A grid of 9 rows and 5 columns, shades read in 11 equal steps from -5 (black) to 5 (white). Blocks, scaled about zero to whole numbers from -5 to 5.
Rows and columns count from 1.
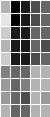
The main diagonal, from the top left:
2 -5 -4 -1 -1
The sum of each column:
18 -26 -24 0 1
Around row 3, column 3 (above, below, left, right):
-4 -4 -4 -1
